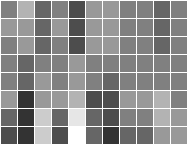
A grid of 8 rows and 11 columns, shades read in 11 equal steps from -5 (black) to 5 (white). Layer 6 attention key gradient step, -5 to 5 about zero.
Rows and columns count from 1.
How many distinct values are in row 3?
4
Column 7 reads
1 1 1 0 -1 -2 -2 -3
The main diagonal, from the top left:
0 1 -1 0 1 -2 -2 -1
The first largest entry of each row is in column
2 1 2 5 3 5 5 5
